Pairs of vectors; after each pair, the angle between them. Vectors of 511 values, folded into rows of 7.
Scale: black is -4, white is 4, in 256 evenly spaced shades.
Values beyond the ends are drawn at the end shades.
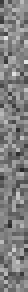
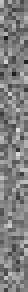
nearly opposite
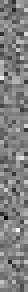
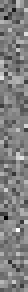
nearly parallel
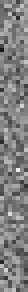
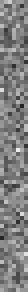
partly opposed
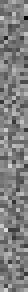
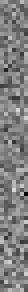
orthogonal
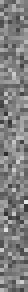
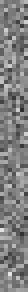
orthogonal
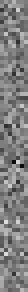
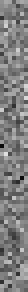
orthogonal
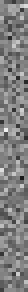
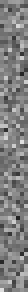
partly opposed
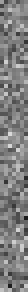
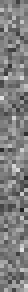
partly aligned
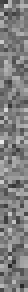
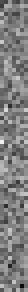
nearly parallel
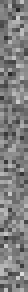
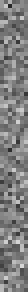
partly opposed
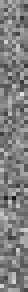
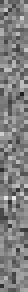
nearly opposite
